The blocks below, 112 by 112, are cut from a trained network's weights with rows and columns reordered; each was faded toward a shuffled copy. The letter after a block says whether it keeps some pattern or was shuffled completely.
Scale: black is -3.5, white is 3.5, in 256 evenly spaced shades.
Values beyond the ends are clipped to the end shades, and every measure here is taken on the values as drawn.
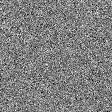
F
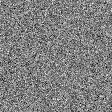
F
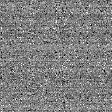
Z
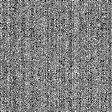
Z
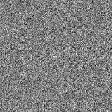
Z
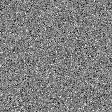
F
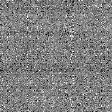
Z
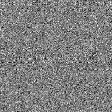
Z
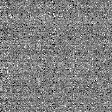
Z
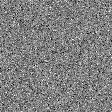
F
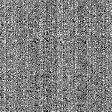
Z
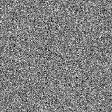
Z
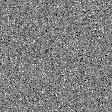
F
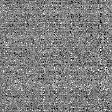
Z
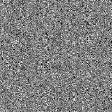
Z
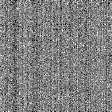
Z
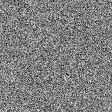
F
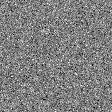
F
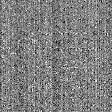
Z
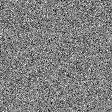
F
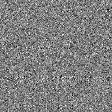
Z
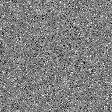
F
